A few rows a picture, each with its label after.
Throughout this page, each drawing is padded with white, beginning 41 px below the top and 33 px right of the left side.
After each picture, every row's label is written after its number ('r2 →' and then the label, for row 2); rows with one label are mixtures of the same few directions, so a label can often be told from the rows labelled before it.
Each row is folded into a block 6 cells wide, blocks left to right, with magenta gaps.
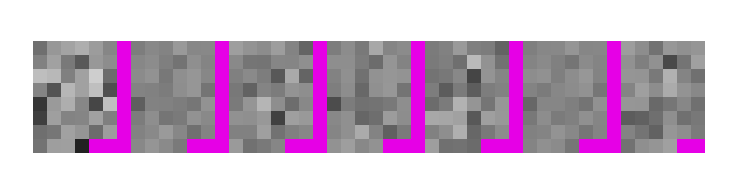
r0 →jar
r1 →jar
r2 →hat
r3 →jar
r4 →hat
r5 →jar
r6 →hat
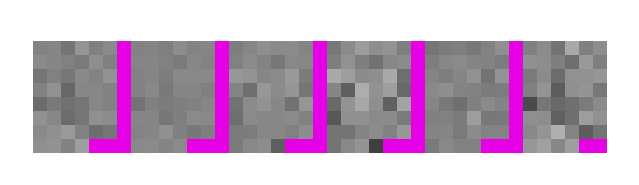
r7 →jar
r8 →jar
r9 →jar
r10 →jar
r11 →hat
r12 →jar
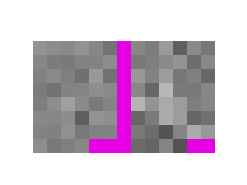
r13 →hat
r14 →jar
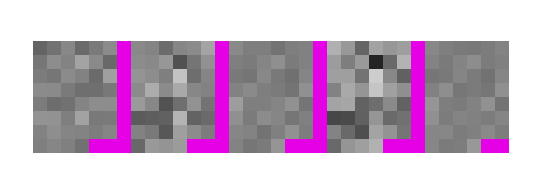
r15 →hat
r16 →hat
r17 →jar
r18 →hat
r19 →jar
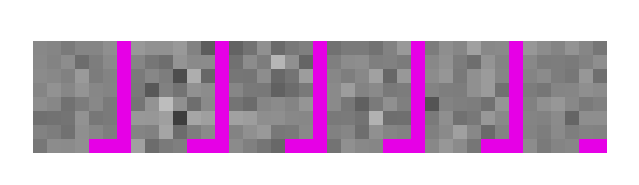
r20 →hat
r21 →hat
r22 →hat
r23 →hat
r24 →jar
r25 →hat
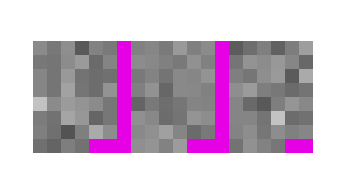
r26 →jar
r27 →jar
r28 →hat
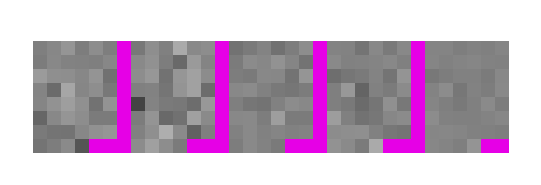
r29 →jar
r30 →jar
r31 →hat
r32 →jar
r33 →jar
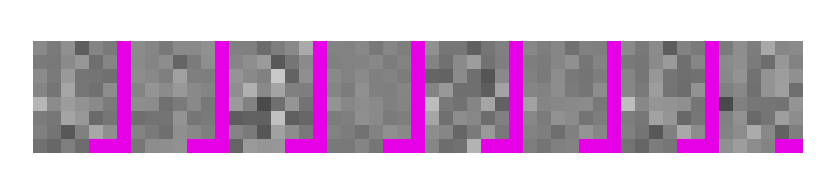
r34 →jar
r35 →hat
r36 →hat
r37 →jar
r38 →jar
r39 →jar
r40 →jar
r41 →jar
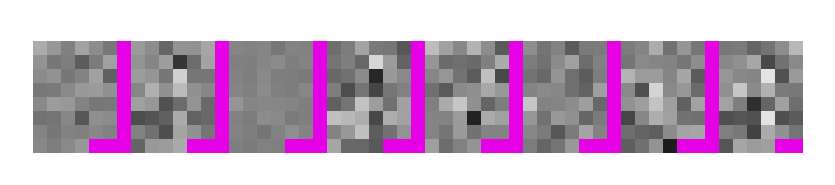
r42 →hat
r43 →hat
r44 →jar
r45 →hat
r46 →hat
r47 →jar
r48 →jar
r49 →hat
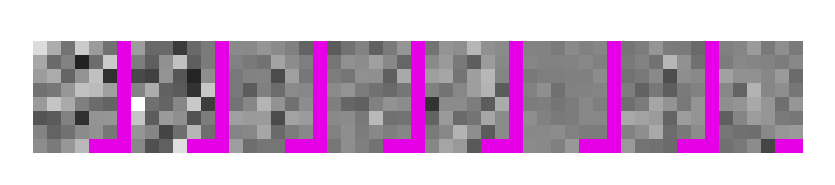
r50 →hat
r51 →jar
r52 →hat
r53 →hat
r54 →jar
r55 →jar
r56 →hat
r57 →jar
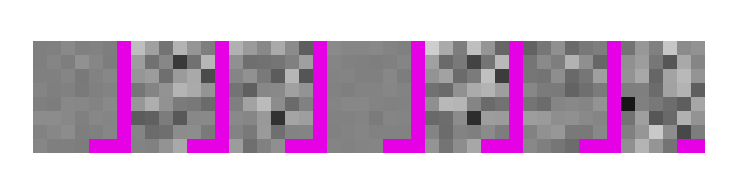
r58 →hat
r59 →hat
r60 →hat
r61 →hat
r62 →hat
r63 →hat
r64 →jar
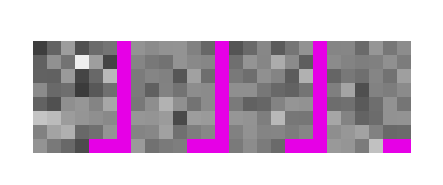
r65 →hat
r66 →hat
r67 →hat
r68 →jar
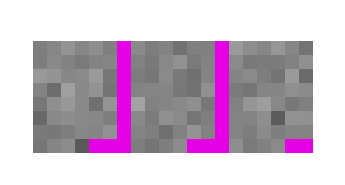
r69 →jar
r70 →jar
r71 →hat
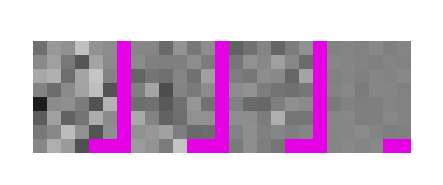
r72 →jar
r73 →jar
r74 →hat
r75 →jar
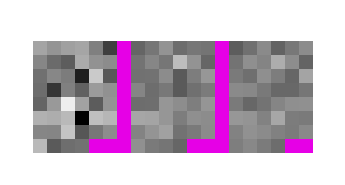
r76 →hat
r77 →hat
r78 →hat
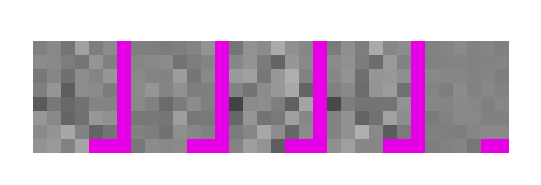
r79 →jar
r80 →hat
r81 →jar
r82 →jar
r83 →jar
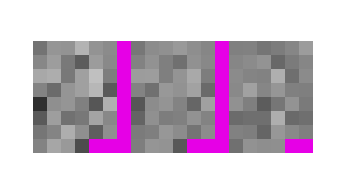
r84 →jar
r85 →jar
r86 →hat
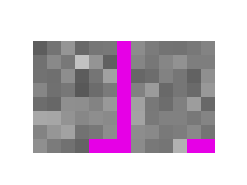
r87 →hat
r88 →jar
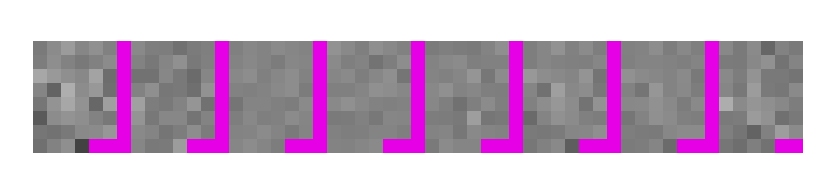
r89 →jar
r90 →jar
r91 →jar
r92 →hat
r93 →hat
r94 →jar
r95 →jar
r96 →jar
